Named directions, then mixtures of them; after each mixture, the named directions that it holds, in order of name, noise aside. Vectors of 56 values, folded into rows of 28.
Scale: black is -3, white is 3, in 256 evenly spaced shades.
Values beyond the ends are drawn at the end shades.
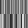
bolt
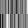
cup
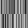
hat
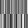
bolt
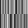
bolt, cup, hat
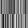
hat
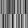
hat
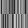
hat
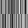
bolt, cup, hat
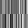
bolt, cup, hat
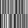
cup, hat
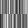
bolt, cup, hat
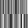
bolt, cup, hat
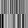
bolt, cup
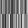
bolt, cup, hat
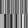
bolt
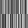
bolt, cup, hat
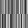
bolt, cup, hat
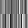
bolt, cup, hat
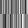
bolt, cup, hat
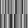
bolt, cup, hat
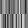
bolt, hat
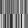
bolt, hat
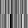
bolt, cup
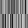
bolt, cup, hat
